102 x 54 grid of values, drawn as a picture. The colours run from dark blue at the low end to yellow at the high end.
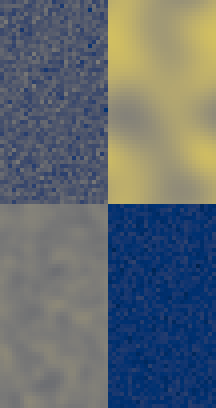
It is made of 2 by 2 panels. Panel 1,1: low, fine-grained. Panel 1,2: high, smooth. Panel 2,1: middling, blotchy, faint in contrast. Panel 2,2: very low, fine-grained, faint in contrast.
